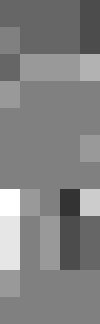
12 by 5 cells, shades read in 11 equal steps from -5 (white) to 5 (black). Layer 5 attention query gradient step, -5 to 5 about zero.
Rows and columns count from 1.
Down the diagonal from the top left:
1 1 -1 0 0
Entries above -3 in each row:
5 5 5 5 5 5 5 3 4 4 5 5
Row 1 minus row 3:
0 2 2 2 4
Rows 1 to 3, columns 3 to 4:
1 1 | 1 1 | -1 -1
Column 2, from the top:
1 1 -1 0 0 0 0 -1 0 0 0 0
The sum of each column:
-13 0 -1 8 0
